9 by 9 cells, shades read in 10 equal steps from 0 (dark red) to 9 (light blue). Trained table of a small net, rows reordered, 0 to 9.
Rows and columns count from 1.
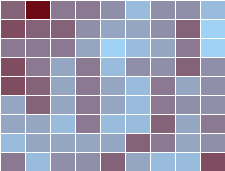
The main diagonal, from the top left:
4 4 5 5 7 8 4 7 3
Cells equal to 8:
13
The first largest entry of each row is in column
6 9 5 5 6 6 3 1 2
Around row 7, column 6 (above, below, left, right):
8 4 8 4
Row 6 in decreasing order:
8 7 7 7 6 6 5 5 4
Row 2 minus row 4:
0 -1 -3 1 -1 1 0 0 3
